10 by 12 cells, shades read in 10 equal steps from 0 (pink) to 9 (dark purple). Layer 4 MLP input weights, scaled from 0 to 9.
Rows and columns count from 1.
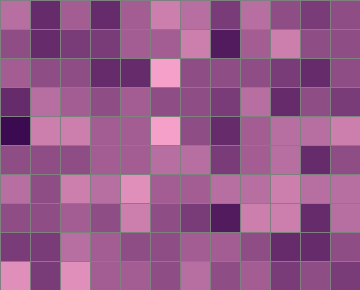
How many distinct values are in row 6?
5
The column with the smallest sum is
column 6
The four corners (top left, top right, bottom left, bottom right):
3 5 1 6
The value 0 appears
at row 3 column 6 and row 5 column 6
